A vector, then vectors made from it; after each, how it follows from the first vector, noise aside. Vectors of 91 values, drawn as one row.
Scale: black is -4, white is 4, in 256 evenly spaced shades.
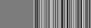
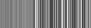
negated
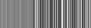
negated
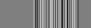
partly zeroed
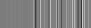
partly zeroed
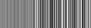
negated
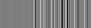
partly zeroed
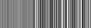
negated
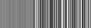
negated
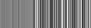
negated
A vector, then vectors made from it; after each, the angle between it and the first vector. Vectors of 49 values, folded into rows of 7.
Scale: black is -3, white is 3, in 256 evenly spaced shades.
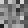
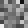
nearly opposite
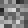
orthogonal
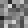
orthogonal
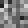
orthogonal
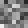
orthogonal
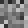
nearly opposite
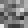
partly opposed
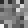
nearly opposite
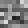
orthogonal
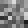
orthogonal
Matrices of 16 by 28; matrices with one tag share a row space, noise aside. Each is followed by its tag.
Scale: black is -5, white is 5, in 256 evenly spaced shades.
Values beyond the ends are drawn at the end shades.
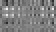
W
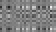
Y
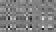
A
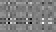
A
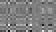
A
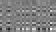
Y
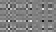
A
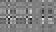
A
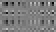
W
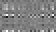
W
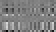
W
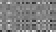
Y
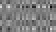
Y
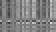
Y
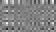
W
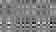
Y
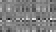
Y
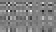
A
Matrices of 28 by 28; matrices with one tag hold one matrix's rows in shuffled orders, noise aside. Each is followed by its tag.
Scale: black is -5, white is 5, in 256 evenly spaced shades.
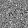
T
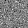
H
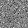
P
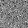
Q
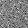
Q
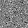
T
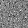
Q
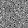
P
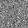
P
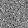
P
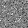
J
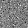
Q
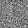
T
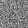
Q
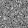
J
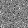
P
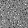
Q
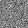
T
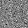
T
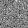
H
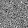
T
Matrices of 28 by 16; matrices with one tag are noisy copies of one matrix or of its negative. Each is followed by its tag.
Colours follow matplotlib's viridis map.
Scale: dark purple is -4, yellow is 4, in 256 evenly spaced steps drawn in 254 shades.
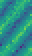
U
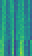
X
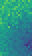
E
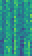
X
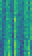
X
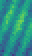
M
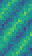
U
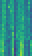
X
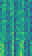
X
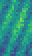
M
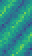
U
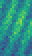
M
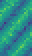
U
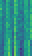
X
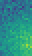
E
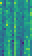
X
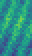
M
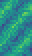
U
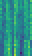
X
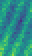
M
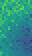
E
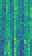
X
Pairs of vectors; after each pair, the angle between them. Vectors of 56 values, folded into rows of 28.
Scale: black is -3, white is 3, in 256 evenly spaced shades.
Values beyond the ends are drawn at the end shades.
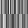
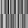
nearly parallel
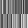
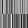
nearly opposite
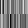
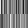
nearly opposite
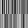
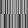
partly opposed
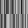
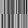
orthogonal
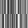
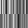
partly opposed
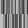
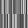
partly opposed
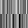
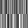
nearly opposite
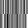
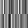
partly opposed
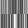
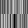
nearly opposite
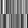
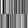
nearly opposite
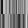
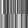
nearly opposite
